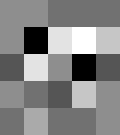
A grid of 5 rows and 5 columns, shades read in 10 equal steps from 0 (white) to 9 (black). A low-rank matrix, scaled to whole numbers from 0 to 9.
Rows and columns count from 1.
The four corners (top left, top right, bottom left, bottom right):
4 5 5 4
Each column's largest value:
6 9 6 9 6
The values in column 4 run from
0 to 9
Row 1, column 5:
5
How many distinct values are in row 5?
3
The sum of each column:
23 22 21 21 21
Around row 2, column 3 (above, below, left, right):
5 4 9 0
